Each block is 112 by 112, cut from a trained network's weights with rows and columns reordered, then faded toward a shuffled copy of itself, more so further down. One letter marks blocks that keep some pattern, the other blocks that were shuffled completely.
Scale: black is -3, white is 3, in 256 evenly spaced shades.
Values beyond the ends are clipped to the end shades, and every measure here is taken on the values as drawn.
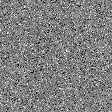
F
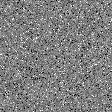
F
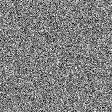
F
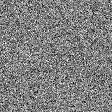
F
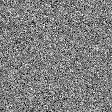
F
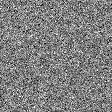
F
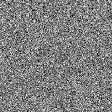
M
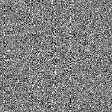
M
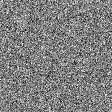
F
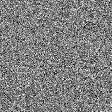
M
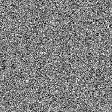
M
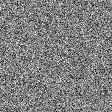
F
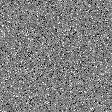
F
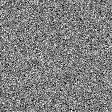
F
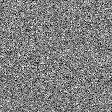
F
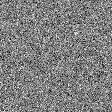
F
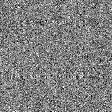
M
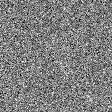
F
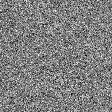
M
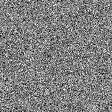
F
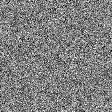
M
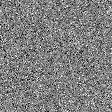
F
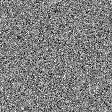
F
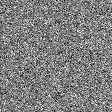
F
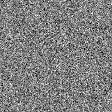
M
